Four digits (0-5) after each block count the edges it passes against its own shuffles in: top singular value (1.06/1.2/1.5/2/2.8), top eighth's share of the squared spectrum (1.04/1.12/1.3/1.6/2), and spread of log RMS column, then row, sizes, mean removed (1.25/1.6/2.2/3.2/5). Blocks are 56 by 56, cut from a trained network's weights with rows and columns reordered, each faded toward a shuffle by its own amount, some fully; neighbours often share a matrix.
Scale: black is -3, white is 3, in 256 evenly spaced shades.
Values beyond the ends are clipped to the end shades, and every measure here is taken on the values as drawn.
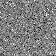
0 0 0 0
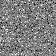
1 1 0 0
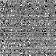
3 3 3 1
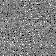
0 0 0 0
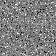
0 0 0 0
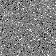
0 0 0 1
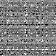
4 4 3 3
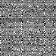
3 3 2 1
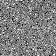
0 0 0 0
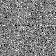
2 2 0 0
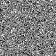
2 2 1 0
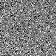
1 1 0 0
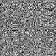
3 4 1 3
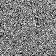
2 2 0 0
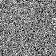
2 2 0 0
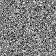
1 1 0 0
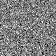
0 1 0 0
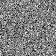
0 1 0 0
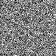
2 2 0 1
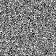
1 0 0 0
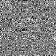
3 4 1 3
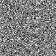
2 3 0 2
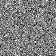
2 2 0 1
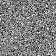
0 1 0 0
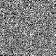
2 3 1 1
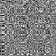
4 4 2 3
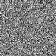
2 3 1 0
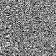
3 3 1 2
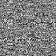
3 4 0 2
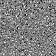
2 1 0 0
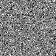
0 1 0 0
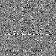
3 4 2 2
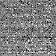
2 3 2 1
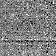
2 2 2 1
